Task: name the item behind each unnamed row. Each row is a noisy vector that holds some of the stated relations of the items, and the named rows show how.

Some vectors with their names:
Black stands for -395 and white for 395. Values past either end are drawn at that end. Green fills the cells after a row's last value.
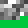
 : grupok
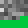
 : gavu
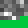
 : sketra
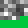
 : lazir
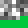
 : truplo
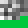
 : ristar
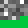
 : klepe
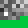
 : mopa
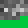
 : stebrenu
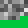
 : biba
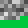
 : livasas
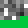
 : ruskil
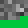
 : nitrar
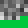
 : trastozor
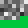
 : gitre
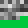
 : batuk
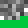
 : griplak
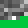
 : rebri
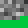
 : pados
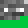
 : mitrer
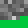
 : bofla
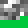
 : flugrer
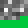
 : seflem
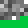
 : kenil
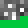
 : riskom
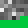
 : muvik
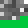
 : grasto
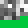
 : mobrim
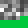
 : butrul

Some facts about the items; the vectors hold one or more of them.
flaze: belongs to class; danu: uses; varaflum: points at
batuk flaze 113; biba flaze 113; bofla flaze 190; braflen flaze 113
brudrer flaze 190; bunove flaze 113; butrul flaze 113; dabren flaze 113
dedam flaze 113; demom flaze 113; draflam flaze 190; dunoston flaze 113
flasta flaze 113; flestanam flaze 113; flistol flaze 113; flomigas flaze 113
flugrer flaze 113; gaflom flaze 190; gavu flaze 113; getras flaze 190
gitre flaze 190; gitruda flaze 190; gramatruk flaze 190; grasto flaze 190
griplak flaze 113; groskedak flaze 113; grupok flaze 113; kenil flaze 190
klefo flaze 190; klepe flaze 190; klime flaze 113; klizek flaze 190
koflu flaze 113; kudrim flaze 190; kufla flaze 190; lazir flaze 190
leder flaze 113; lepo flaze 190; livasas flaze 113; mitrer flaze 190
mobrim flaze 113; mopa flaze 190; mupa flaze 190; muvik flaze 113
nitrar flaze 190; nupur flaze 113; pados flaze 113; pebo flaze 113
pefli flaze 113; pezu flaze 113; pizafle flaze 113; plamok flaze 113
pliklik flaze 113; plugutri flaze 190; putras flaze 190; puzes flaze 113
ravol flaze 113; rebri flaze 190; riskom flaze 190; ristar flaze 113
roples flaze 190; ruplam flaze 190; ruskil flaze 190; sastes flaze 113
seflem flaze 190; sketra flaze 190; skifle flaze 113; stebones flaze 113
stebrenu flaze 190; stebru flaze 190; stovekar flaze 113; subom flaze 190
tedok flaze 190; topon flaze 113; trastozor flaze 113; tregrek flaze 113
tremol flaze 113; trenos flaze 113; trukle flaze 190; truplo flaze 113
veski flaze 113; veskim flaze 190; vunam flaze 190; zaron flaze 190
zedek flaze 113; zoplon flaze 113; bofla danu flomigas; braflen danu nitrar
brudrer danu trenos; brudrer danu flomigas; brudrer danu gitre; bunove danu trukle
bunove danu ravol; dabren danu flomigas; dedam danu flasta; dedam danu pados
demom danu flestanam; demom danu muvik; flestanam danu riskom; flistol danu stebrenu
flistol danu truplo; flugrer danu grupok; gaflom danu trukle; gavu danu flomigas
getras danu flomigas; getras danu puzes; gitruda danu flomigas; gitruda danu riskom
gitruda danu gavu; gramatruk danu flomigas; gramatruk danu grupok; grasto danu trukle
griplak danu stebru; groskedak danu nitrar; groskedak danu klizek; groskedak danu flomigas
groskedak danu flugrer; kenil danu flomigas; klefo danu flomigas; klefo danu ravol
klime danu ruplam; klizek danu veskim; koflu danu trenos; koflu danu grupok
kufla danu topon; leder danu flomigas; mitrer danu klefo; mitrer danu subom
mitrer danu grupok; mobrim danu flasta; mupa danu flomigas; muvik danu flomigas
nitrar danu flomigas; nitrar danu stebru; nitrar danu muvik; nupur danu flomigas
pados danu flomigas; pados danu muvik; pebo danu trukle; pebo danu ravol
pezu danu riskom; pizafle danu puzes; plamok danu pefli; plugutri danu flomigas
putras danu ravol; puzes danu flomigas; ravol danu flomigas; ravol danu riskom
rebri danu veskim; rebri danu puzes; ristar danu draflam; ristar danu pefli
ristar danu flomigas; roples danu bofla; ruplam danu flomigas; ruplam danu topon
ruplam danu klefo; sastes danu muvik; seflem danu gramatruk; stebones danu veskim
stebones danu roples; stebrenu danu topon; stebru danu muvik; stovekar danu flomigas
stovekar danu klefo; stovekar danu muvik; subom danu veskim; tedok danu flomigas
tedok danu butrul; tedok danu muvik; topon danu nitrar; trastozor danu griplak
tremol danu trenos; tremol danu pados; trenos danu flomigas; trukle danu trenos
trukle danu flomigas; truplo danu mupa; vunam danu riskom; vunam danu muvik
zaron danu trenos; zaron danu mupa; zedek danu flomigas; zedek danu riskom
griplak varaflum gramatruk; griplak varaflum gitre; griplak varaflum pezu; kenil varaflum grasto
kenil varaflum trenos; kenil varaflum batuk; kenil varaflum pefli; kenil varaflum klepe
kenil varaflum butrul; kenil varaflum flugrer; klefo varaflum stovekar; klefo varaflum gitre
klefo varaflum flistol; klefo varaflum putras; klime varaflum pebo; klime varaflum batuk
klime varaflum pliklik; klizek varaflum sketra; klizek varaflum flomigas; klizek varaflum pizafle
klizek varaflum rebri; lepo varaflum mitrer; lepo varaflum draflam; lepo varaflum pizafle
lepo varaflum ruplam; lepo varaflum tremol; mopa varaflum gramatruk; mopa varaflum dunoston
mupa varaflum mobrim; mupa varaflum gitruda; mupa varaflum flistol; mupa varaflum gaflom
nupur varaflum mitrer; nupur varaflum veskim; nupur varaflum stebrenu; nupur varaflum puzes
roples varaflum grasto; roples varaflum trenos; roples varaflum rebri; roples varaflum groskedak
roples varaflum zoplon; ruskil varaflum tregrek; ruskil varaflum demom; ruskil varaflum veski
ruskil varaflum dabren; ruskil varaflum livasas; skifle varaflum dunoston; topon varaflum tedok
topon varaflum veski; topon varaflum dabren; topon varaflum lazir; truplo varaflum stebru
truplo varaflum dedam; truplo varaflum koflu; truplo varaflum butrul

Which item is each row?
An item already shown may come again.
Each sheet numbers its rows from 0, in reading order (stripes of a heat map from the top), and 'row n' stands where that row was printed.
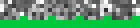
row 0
trenos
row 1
koflu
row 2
groskedak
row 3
mobrim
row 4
veskim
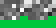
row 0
klefo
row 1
mupa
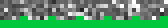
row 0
subom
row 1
trastozor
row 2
klime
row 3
stovekar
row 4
mobrim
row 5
putras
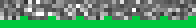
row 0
trastozor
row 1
flomigas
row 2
flistol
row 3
tremol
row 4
trukle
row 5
stebru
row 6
stebones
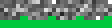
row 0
stebrenu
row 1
gaflom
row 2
stebones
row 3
kenil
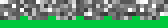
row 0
draflam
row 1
gramatruk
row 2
demom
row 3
lepo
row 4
gitruda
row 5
pefli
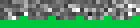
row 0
klizek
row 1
nitrar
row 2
ruplam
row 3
stebones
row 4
dedam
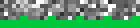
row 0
mopa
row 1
grupok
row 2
kenil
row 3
flasta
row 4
roples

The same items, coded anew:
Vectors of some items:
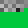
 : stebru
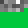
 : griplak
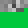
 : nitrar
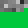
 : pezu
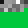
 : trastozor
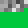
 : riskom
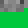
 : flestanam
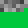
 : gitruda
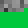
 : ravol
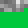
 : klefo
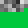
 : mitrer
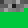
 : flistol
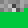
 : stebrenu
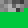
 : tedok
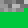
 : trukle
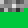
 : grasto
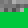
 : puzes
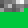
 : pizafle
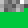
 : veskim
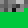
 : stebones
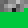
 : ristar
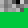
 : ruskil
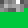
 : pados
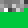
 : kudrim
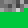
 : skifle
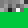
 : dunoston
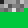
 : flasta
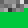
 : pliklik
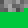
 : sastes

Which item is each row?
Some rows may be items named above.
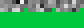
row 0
lazir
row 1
kufla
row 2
demom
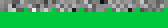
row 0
kufla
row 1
mopa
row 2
stebru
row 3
gaflom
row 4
stebru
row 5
seflem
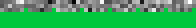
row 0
pizafle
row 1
dedam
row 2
ruskil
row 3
topon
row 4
gitre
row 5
muvik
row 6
subom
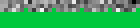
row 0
riskom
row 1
muvik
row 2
griplak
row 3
nupur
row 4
mobrim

